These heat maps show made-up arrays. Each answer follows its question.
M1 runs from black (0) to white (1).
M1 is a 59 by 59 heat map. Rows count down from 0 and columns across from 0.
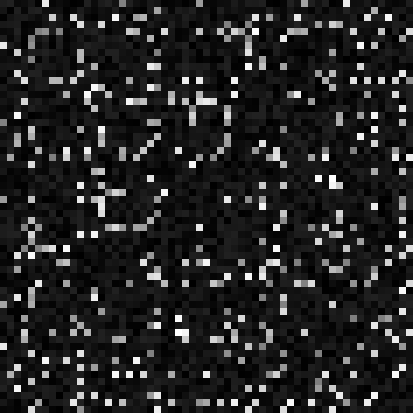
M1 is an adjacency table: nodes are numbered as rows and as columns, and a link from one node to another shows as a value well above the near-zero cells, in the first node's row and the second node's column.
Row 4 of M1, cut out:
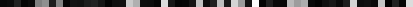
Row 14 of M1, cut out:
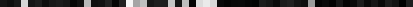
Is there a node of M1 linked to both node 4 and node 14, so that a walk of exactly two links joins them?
yes
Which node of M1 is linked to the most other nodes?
node 4
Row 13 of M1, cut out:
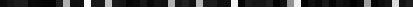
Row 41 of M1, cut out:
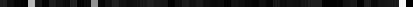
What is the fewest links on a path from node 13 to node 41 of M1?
1
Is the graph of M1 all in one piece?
yes
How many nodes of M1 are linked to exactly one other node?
0
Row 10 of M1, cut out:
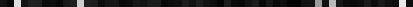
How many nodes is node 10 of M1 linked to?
5
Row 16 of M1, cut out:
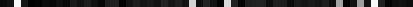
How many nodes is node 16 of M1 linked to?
6
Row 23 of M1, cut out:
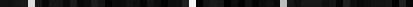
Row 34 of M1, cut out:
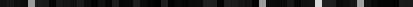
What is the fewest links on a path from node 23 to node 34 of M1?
2
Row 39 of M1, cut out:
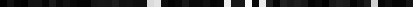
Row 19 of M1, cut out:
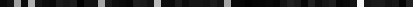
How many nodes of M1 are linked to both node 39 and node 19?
2
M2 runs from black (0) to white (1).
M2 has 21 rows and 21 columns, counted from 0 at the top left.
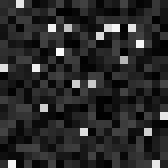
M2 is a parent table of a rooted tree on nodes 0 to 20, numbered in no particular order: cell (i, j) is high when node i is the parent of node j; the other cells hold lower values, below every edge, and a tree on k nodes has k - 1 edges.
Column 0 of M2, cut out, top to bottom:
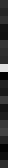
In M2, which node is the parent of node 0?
8
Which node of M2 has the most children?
3
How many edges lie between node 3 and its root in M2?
0
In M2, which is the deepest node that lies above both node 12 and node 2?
8
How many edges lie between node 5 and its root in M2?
2
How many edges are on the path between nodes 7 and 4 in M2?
4
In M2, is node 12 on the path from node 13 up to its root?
no
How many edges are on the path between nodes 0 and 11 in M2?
5
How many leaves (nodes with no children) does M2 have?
9
